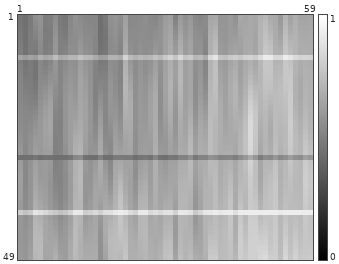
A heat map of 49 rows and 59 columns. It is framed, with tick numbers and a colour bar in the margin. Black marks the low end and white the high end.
Odd lines: rows 9, 29 and 40. Slope: up to the bottom right. Mirror symmetry: none. Ninth with the lowest average: top left. Ninth with the highest average: bottom right.
